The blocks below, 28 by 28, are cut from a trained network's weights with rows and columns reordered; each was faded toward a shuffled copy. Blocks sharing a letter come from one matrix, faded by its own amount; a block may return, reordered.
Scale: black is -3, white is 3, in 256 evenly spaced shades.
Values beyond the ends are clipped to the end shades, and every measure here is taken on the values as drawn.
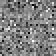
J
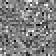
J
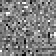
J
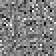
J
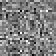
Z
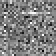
J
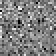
J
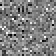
J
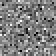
J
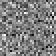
Z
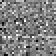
J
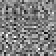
Z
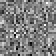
Z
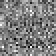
Z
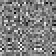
Z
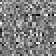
Z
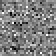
J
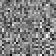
Z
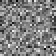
Z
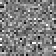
J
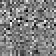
Z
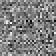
Z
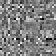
Z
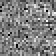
J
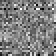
Z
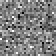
J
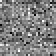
J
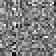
Z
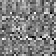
Z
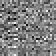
Z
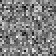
Z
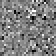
J
